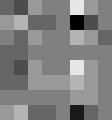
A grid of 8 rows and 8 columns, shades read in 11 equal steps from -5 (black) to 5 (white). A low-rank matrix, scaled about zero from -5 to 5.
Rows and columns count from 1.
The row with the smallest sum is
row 2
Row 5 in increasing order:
-2 -1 0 0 0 1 1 4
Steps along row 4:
same up same same same same same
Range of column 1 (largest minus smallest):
2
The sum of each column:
-2 -3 2 -1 1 4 2 -1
